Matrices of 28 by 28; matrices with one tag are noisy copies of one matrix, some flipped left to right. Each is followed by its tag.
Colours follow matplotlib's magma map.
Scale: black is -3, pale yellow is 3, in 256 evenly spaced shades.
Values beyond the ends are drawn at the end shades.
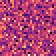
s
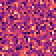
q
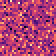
s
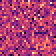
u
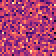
q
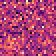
u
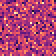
q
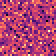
s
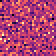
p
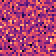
p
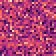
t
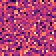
q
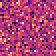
p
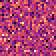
p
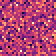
p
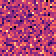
s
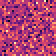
s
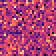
u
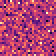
s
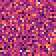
p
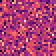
q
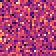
p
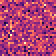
t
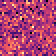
u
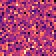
q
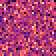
q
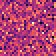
p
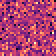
q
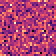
t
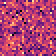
u
